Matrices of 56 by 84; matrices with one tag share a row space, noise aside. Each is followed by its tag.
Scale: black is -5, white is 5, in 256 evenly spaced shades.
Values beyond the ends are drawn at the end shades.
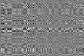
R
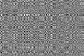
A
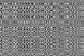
A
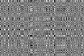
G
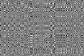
G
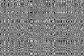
G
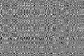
A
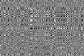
G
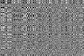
R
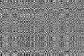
A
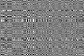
R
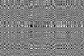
G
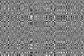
G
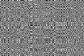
G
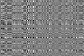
R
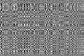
A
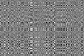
G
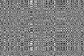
G
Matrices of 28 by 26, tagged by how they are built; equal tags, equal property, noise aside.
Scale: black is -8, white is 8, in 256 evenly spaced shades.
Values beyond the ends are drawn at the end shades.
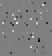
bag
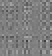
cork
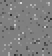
bag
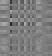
cork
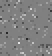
bag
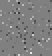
bag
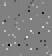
bag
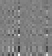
cork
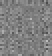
cork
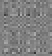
cork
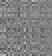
cork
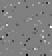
bag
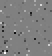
bag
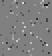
bag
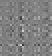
cork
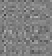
cork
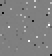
bag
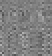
cork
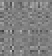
cork
